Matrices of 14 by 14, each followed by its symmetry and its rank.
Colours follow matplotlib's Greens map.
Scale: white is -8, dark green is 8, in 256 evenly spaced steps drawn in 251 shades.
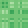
symmetric, rank one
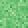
symmetric, full rank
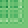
symmetric, rank one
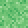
symmetric, full rank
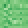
neither, rank three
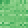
neither, rank three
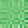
antisymmetric, rank two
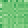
antisymmetric, rank two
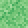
symmetric, full rank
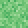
neither, full rank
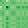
symmetric, rank two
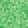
neither, full rank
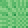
symmetric, rank two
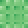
symmetric, rank one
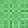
symmetric, rank two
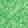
neither, full rank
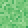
symmetric, full rank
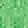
neither, rank three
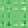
antisymmetric, rank two
